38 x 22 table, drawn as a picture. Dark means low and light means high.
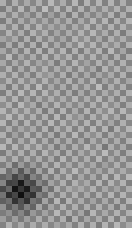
Grain: checkered. Dips: one, in the bottom left. Average level on the scale: 60%. Ninth with the lowest average: bottom left.
